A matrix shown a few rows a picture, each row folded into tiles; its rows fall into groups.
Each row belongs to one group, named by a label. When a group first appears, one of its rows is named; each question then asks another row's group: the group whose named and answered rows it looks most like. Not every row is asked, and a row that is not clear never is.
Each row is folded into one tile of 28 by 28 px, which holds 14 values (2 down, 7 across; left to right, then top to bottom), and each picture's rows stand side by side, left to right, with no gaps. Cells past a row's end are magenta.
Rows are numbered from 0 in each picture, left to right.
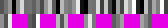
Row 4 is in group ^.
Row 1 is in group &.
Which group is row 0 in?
&
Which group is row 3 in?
^
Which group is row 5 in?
^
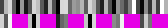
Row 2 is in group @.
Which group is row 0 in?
&
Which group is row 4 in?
&
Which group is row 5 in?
^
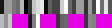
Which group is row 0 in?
&
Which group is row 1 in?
@
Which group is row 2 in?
@
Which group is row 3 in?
^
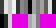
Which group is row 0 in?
@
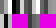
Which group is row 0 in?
&
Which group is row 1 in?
@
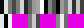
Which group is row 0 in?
&
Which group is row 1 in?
^
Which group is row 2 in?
^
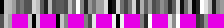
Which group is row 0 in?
@
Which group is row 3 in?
&
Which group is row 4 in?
&
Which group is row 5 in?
&
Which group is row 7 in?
@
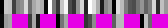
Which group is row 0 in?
@
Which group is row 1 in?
^
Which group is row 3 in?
@
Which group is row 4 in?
@
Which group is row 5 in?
^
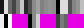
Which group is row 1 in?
@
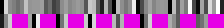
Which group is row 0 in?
@
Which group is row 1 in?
&
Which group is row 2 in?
@
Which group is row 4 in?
&
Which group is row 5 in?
@
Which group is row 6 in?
^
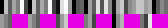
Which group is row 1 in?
^
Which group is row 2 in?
@
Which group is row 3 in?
^
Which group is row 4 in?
@
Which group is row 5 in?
&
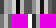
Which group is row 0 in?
^
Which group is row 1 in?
&
